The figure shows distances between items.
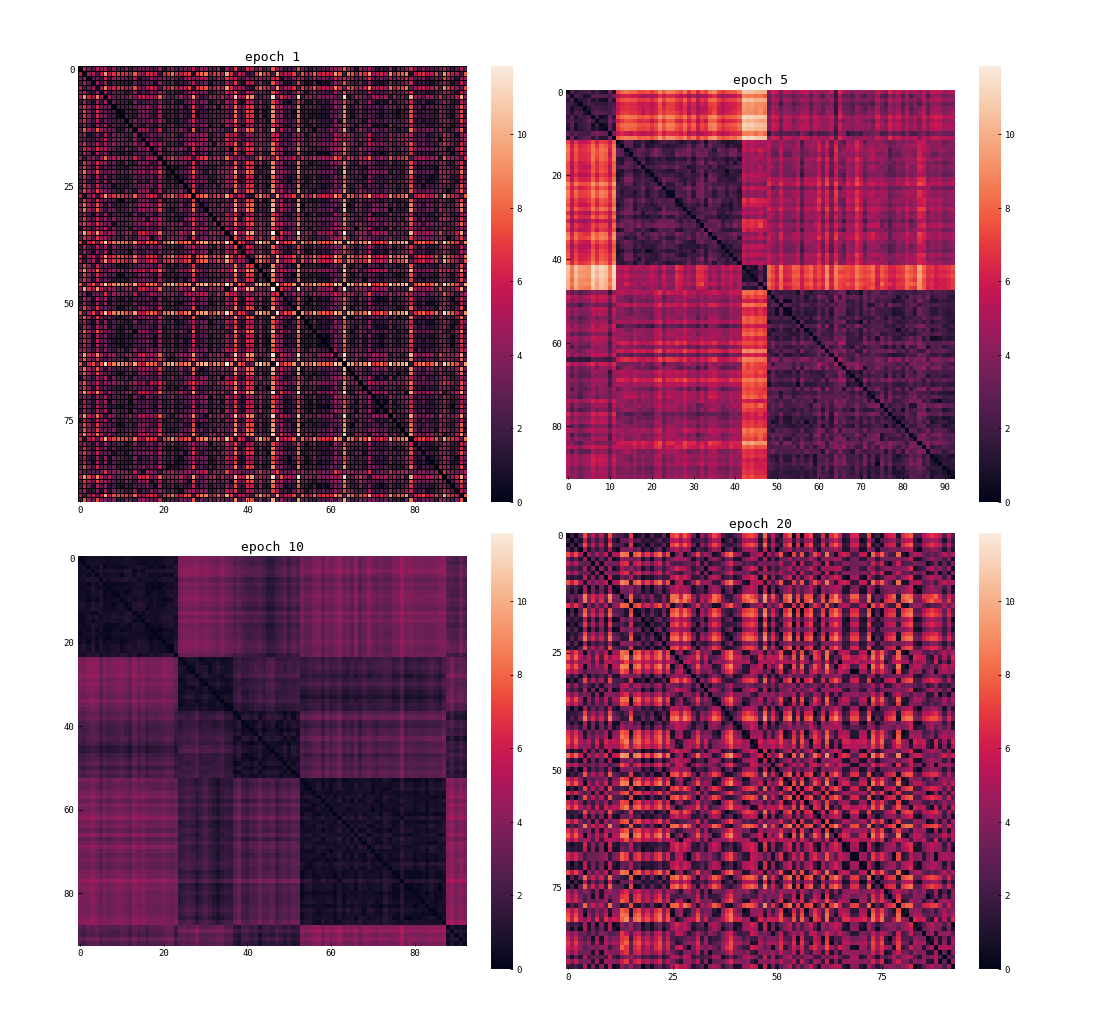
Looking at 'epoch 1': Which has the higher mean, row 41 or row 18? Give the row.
41
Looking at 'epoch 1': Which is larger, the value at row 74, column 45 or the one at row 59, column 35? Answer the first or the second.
the second
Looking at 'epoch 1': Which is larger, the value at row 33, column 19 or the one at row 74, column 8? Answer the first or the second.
the first
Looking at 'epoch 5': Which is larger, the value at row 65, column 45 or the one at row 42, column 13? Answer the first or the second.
the first
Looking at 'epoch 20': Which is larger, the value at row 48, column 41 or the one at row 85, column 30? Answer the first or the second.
the second
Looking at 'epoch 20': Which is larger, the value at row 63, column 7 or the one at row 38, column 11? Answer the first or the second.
the first
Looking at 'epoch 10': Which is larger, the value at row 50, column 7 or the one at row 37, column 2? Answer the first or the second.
the second
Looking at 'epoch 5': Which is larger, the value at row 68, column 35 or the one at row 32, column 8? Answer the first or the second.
the second
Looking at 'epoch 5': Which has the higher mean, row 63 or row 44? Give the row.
44
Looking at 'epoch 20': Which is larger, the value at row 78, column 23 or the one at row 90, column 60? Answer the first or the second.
the first
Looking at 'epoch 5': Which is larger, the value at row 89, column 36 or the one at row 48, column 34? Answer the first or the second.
the second
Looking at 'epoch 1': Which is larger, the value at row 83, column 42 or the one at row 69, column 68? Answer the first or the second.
the second
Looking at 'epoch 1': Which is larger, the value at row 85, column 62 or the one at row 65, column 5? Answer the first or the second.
the second
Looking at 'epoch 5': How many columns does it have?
93
